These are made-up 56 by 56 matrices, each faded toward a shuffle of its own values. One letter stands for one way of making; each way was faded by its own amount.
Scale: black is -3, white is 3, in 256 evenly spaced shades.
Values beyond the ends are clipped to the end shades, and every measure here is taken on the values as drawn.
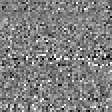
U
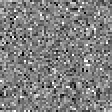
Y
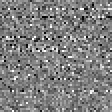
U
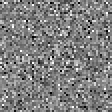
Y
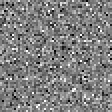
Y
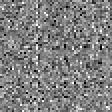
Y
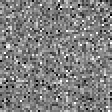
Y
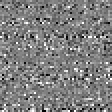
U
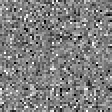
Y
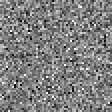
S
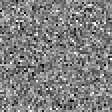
S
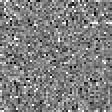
Y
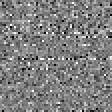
U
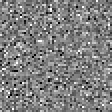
Y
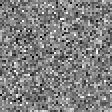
S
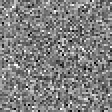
S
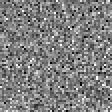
S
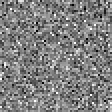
S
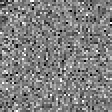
Y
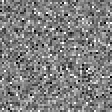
Y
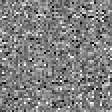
Y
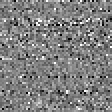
U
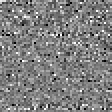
U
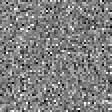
Y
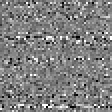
U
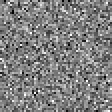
S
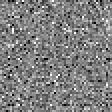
Y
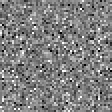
Y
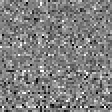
U
